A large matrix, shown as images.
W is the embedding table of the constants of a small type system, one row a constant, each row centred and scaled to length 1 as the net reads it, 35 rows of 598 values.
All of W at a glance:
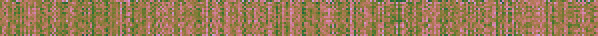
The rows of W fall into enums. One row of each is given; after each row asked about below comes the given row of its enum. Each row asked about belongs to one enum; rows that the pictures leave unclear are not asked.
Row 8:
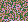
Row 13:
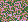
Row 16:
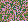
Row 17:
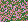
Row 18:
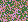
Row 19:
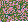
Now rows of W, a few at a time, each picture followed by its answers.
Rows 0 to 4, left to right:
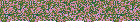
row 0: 19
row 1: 19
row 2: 13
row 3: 18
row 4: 19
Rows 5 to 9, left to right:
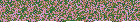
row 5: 18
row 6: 18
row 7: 17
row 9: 16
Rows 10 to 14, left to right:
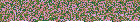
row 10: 16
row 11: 17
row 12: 8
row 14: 13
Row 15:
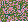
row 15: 19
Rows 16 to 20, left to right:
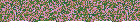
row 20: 16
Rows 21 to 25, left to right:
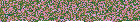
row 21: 19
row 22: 17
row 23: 8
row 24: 13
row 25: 17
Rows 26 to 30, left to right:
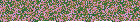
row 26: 18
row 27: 17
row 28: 18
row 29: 19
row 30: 18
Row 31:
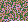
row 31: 8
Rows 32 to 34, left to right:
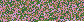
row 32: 18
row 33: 17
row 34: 8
